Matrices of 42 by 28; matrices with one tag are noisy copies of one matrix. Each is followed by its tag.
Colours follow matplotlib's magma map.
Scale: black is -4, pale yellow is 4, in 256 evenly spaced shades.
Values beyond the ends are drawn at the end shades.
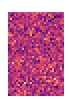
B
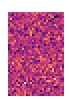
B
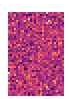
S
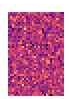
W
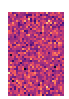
S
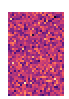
B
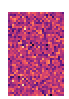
W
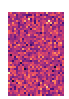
S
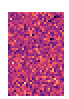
B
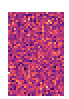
S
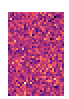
B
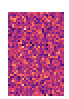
W
